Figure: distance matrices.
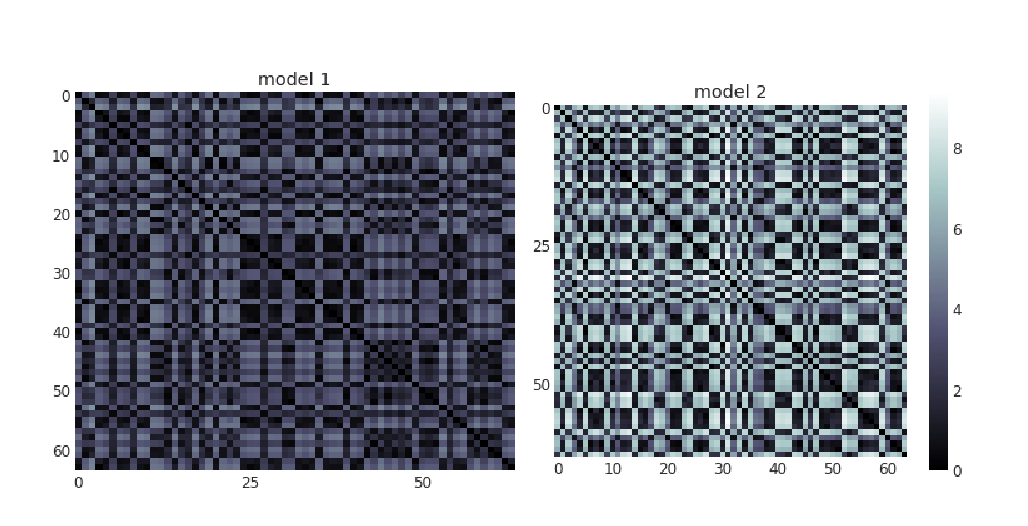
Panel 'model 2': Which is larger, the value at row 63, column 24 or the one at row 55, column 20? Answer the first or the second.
the second
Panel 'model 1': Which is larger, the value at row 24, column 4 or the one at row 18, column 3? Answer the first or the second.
the second
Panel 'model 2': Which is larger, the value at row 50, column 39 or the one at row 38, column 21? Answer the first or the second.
the first
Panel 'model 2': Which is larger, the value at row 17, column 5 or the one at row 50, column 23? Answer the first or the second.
the first
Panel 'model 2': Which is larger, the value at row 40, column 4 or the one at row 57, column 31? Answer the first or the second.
the second
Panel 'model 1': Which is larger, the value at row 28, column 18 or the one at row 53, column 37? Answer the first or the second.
the first
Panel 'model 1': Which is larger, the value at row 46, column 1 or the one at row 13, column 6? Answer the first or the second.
the second
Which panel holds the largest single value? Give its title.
model 2
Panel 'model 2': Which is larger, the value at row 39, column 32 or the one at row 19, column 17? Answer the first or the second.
the second
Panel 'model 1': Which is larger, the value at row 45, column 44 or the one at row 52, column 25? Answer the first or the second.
the second
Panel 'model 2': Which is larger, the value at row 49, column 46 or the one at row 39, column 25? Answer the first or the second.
the first
